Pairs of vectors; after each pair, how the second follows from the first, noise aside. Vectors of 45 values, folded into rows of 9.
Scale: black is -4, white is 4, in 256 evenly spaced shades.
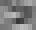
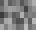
shuffled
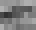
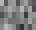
shuffled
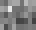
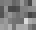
reversed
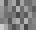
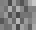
reversed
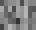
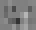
partly zeroed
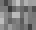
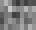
negated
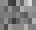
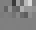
partly zeroed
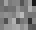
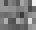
negated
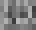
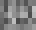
negated
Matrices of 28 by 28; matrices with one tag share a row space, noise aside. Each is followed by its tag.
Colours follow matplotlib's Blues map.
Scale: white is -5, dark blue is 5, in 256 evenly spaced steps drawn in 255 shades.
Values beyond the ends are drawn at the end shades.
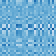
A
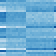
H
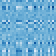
A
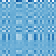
A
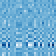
A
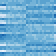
H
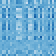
A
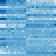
H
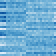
H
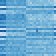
H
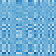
A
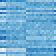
H
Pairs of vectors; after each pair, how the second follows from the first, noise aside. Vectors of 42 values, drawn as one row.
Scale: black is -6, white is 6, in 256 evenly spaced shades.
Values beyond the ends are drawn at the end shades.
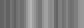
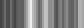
scaled up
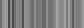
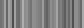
sign-scrambled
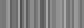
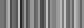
scaled up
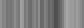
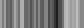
scaled up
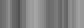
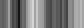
scaled up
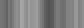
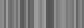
sign-scrambled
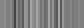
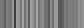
sign-scrambled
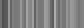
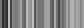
scaled up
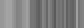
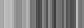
scaled up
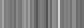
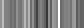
scaled up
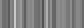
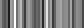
scaled up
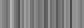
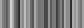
scaled up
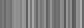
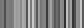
scaled up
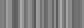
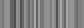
sign-scrambled
